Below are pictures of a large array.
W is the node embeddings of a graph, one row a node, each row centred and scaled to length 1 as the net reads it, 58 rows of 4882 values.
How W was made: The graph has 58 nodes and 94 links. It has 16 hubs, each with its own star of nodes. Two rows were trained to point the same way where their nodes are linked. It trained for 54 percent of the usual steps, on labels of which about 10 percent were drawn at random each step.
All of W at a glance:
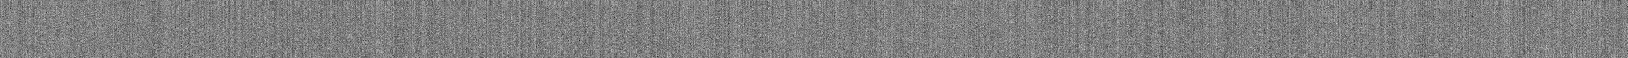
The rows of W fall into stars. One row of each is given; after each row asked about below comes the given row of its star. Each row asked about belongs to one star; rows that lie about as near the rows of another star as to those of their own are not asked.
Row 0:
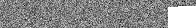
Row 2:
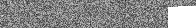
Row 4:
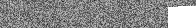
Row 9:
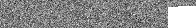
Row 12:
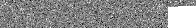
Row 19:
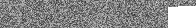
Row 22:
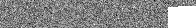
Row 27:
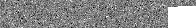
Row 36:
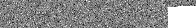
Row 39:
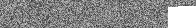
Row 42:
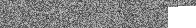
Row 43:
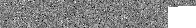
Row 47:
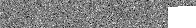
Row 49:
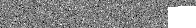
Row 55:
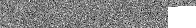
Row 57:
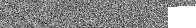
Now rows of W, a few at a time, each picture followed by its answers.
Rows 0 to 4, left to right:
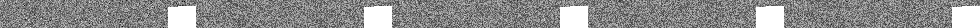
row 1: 49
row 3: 36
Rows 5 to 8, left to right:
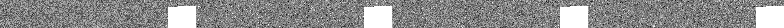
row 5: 42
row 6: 2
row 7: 9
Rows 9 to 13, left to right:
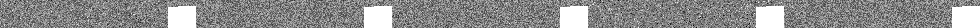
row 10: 55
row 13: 47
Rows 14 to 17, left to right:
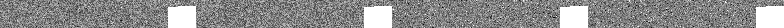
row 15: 22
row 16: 47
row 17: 49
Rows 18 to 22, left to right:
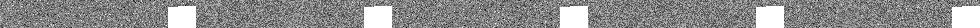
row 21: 43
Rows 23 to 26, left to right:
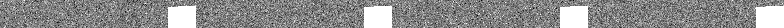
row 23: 27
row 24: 2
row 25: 49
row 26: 55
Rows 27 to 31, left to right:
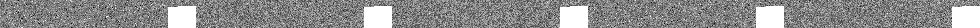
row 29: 42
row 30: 0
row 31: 36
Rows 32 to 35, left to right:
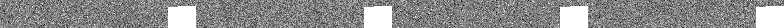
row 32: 43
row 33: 0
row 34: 57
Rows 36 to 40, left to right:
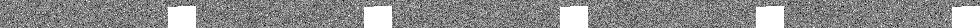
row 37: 4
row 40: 36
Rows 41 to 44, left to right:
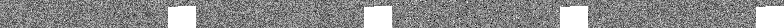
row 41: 12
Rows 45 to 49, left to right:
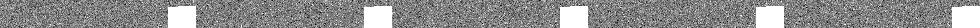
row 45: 39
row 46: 0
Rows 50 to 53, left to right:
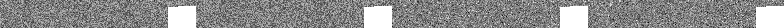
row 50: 9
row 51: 27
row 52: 27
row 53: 19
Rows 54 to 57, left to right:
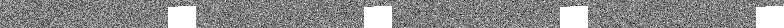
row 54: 57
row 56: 57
